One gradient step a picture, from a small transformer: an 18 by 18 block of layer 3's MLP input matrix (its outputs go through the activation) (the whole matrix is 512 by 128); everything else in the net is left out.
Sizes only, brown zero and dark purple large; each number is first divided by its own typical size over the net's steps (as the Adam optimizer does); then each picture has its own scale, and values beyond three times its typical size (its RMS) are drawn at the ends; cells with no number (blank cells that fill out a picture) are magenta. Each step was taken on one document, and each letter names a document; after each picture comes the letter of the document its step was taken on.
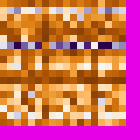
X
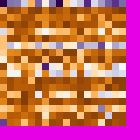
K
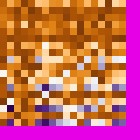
K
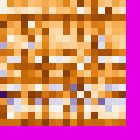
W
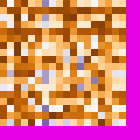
K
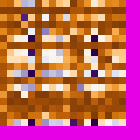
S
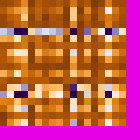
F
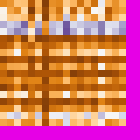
X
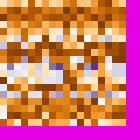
W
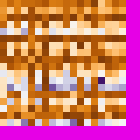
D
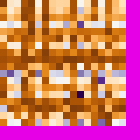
X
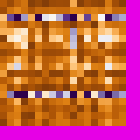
F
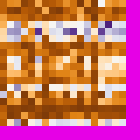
X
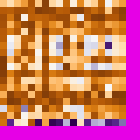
D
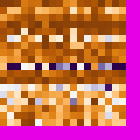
D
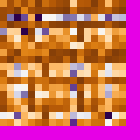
F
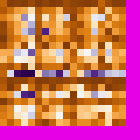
S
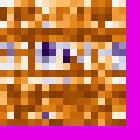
K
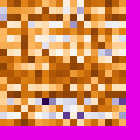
W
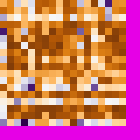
S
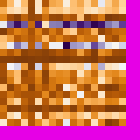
X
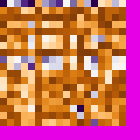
W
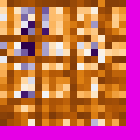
S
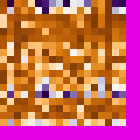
K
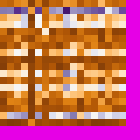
X
